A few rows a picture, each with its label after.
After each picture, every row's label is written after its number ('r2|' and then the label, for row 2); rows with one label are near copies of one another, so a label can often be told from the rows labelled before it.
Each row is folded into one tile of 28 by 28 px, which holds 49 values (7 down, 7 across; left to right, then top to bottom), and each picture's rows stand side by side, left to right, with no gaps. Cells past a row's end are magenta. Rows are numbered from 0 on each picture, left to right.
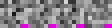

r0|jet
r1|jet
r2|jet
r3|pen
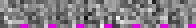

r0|pen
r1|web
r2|web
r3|web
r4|pen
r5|jet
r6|web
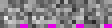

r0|pen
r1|pen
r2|jet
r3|web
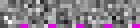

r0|pen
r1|jet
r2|web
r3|pen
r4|web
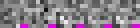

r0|web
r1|jet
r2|pen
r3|pen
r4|pen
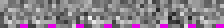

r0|pen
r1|pen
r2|web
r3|pen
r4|pen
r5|jet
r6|web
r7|pen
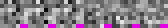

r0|jet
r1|jet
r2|jet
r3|web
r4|pen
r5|pen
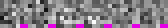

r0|web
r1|jet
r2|pen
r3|pen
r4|jet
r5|web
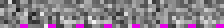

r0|jet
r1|web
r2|pen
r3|pen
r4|web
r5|jet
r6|pen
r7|pen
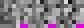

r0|web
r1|jet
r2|jet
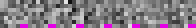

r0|pen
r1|jet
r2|jet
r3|web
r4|web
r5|pen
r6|web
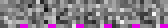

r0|pen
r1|jet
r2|web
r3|web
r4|pen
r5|web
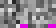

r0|jet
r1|pen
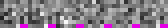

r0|web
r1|web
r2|pen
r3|jet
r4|jet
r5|web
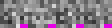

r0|web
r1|pen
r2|web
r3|web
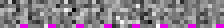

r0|jet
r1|web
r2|jet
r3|jet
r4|pen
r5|web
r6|jet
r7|web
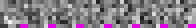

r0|pen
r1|web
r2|web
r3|jet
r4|jet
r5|web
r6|jet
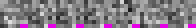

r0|pen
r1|web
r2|web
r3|web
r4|jet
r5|pen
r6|web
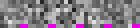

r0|pen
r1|jet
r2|jet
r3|pen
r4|web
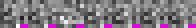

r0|web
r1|web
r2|pen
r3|web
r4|web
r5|web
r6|web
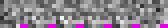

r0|web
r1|pen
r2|pen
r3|pen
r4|pen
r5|jet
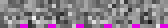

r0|pen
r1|pen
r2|web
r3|pen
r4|jet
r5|web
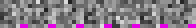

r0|web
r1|jet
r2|jet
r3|web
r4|pen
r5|web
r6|jet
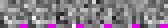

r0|pen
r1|pen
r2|web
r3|jet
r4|web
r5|pen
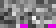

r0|web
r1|pen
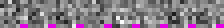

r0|jet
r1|web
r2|web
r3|jet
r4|pen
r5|pen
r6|web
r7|web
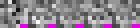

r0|jet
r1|pen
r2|pen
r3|pen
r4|pen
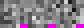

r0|web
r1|pen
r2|jet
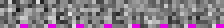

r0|jet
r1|jet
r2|web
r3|jet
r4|web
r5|pen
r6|web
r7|web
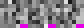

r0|jet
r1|web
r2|jet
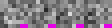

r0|pen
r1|jet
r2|web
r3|web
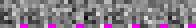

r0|web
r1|web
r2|jet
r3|web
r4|web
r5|pen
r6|web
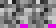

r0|jet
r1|jet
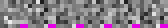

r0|pen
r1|jet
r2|web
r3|jet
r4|jet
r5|web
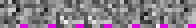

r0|jet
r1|jet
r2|pen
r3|pen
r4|jet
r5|web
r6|jet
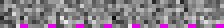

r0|web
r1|jet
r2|pen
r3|pen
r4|web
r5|jet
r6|jet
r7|pen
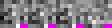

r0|web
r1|web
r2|web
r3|pen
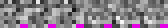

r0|jet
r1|jet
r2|jet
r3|pen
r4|pen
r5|pen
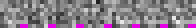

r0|pen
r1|web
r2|web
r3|jet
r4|pen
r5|pen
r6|pen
